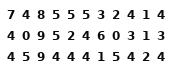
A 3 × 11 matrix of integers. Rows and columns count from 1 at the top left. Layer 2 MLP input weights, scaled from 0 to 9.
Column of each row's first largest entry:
3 3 3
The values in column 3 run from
8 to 9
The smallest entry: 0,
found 2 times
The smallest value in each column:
4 0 8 4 2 4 1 0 3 1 3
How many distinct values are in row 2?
8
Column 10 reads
1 1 2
